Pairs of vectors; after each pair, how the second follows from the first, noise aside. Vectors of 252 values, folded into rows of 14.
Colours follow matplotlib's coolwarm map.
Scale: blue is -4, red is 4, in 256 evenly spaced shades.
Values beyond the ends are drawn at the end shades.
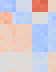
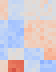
reversed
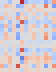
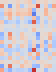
reversed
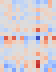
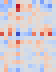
reversed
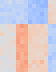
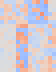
sign-scrambled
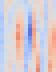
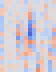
sign-scrambled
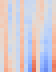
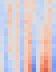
negated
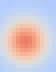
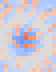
sign-scrambled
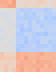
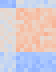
negated
